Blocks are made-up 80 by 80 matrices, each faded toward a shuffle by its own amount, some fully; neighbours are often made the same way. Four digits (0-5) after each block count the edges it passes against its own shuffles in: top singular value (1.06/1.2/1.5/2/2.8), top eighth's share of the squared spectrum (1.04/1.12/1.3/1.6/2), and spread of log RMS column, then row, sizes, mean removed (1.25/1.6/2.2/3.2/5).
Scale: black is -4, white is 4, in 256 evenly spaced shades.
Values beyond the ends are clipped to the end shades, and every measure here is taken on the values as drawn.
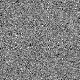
3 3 1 1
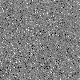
1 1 0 0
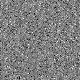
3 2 0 0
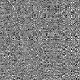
4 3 2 2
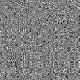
4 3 2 1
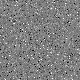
0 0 0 0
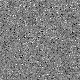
1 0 0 0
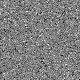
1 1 0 0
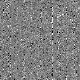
2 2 3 0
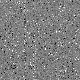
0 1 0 0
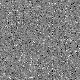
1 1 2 0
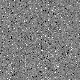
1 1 1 0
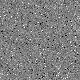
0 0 0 0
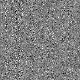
1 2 3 0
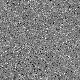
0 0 0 0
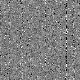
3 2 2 0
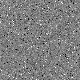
0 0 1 0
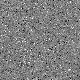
0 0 0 0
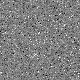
0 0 0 0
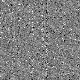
1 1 2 0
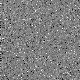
2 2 1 0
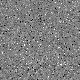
1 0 0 0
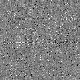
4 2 0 1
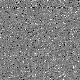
3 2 0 1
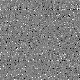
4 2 0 1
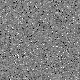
2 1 0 0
